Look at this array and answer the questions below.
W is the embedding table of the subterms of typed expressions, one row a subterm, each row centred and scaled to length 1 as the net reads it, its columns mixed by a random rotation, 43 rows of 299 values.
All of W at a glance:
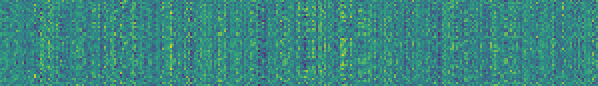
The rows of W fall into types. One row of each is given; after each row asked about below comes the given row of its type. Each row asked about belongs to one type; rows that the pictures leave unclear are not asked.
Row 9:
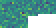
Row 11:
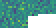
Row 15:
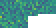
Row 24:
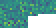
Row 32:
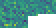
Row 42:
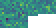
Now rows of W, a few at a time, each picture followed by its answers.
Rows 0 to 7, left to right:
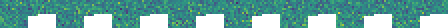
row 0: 15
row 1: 24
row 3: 24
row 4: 11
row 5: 11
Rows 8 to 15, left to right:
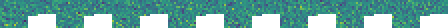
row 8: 32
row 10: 9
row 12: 9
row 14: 15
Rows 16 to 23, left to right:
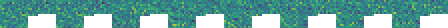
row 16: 9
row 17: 9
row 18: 24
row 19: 32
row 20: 9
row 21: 15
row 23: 15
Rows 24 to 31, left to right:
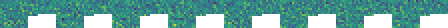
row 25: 42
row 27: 32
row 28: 15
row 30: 32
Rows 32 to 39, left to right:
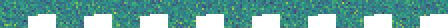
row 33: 15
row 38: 11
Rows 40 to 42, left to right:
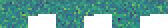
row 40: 9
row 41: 24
